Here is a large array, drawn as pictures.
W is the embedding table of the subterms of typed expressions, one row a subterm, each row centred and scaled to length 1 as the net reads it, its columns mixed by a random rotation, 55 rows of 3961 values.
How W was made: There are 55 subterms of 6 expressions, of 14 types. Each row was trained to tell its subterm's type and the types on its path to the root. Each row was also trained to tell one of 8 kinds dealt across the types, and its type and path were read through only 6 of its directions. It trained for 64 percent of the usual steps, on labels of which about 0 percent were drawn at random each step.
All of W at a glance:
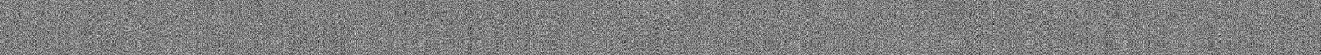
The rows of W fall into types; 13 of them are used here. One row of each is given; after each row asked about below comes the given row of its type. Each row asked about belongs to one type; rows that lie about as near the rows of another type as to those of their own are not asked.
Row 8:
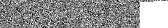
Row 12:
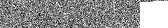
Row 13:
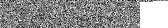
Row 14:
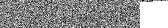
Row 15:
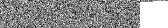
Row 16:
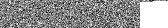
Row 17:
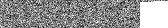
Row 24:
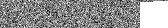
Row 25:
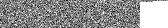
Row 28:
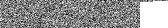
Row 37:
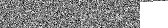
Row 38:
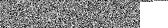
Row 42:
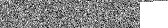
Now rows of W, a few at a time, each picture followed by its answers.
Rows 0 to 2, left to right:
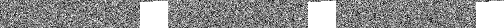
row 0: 17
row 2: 14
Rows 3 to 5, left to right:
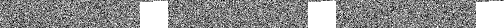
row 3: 28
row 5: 15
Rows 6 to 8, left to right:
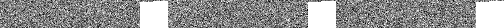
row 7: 16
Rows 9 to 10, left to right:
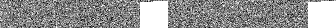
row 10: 28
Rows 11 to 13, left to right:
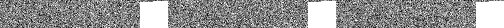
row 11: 12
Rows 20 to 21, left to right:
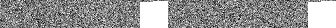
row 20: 12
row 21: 24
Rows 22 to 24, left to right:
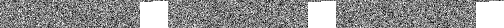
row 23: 24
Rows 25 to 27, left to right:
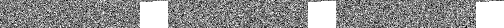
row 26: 17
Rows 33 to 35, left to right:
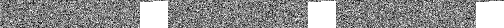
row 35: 42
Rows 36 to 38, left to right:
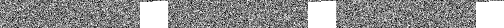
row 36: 16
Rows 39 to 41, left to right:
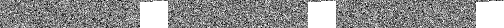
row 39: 24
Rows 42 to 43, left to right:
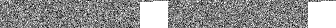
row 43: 12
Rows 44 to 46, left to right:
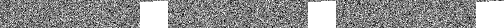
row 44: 12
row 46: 37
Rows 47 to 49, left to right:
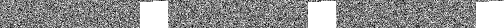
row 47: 28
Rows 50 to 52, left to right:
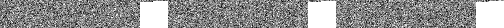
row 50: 37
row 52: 16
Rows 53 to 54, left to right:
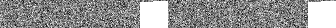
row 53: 42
